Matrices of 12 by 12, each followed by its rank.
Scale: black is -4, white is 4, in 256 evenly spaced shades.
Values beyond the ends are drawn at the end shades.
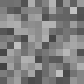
full rank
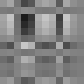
one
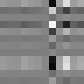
one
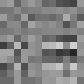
two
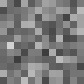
full rank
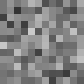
full rank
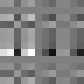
one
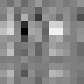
two
